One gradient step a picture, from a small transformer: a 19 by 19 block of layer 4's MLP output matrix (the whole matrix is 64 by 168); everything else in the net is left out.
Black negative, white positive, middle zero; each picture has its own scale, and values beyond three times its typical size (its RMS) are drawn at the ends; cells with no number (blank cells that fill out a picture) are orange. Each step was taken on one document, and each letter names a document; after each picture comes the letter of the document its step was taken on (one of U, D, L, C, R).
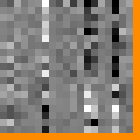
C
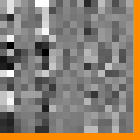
C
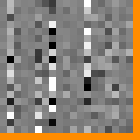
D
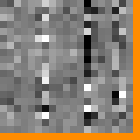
C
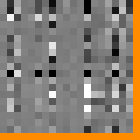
D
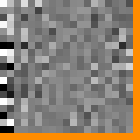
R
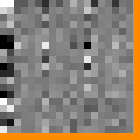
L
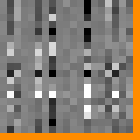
D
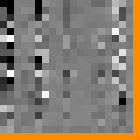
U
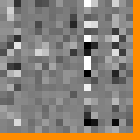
L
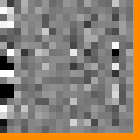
R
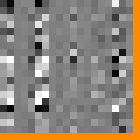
U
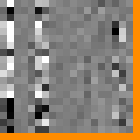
U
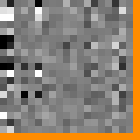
R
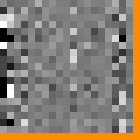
R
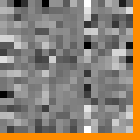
L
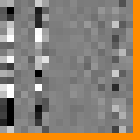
U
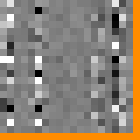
U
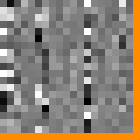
L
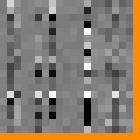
D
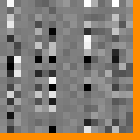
D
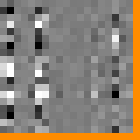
U
